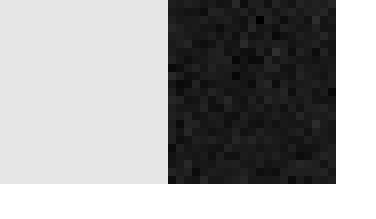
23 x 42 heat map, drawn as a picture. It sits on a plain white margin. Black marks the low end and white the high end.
The table splits into one row of 2 panels. Panel 1,1: very high, flat. Panel 1,2: very low, fine-grained, faint in contrast.
